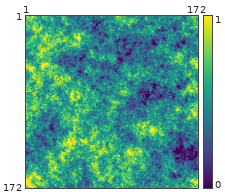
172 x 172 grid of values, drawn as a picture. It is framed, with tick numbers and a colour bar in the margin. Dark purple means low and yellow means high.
The histogram is bell-shaped. Neither half mirrors the other. Overall the values sit about 50% of the way up the scale.
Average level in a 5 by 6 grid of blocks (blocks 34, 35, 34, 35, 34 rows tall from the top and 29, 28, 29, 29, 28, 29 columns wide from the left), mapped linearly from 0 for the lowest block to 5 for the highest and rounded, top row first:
5 4 1 1 1 2
5 2 1 1 1 3
4 4 3 2 0 3
1 4 4 3 3 0
4 3 4 4 2 1
